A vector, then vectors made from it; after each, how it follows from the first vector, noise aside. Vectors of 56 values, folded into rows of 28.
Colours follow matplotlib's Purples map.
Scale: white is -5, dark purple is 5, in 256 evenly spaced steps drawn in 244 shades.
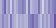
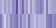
wrapped around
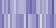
wrapped around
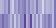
wrapped around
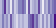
scaled up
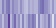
wrapped around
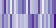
scaled up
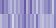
wrapped around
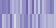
wrapped around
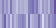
wrapped around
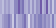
wrapped around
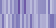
wrapped around
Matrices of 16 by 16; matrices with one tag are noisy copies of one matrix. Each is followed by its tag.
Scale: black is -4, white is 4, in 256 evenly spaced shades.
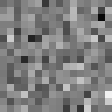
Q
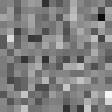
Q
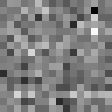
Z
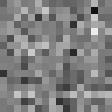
Z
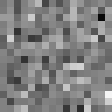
Q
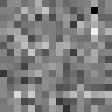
Z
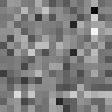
Z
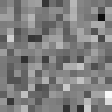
Q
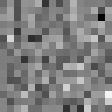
Q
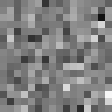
Q
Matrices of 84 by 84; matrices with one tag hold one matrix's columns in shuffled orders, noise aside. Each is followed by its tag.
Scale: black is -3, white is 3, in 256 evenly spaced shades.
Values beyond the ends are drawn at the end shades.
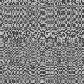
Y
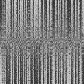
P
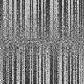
P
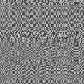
Y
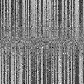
P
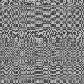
Y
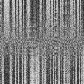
P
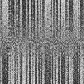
P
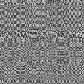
Y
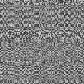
Y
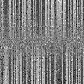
P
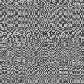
Y
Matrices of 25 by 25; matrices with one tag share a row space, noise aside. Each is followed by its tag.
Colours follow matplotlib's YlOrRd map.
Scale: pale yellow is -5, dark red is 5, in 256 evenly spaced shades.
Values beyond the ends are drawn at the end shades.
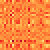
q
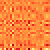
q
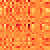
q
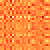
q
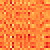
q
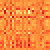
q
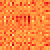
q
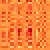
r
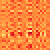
r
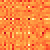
q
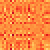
q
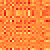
q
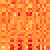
r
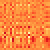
q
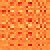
r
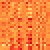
r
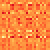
r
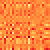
q
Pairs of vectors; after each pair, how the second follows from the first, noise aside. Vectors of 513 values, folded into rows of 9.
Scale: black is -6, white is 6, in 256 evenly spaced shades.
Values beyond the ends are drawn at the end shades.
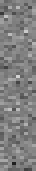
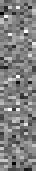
scaled up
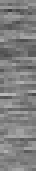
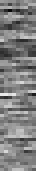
scaled up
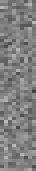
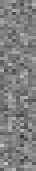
shuffled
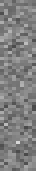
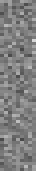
shuffled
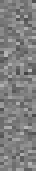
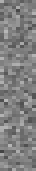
shuffled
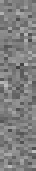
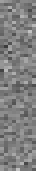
shuffled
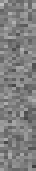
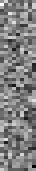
scaled up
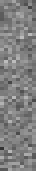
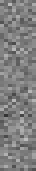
shuffled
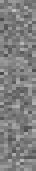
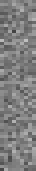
shuffled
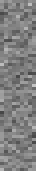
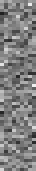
scaled up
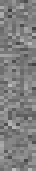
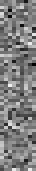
scaled up
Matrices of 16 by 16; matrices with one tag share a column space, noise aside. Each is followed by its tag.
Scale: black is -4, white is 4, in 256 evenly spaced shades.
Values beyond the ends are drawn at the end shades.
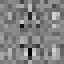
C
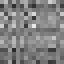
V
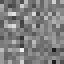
V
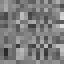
C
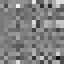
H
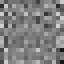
V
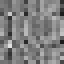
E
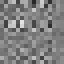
H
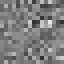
H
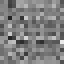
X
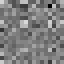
H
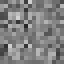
C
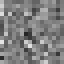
E
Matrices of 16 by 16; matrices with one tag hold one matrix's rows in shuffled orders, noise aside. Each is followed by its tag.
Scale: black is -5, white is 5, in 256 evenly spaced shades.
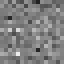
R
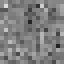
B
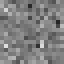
B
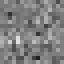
R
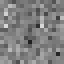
B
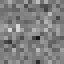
R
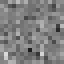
B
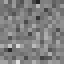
R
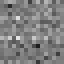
R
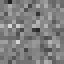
R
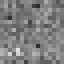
R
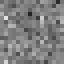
B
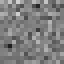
R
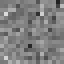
B
